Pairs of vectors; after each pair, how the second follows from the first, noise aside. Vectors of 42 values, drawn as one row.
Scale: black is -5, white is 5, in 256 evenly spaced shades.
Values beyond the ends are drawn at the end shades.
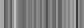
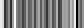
scaled up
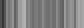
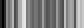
scaled up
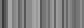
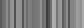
wrapped around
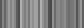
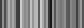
scaled up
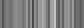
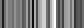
scaled up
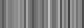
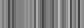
wrapped around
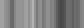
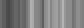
wrapped around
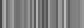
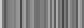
wrapped around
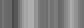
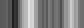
scaled up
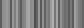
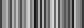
scaled up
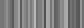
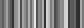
scaled up
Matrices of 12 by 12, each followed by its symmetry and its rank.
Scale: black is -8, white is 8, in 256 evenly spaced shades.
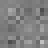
symmetric, rank two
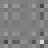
symmetric, rank one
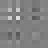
symmetric, rank one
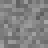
neither, full rank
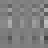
neither, rank one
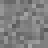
antisymmetric, full rank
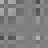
symmetric, rank one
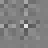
symmetric, rank two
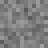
neither, full rank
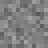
antisymmetric, full rank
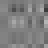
neither, rank one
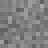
antisymmetric, full rank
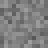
neither, full rank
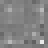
symmetric, rank two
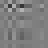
neither, rank one
